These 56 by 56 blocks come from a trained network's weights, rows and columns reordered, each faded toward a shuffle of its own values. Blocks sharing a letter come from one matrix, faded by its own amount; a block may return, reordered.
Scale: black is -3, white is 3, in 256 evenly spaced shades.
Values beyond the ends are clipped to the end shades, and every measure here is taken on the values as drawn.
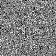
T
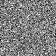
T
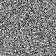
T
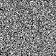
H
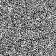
T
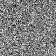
T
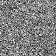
T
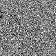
H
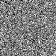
T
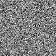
T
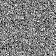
H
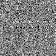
H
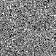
H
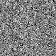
T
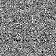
H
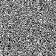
H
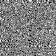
H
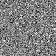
T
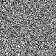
H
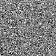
H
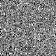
H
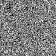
T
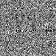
H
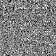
H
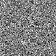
H
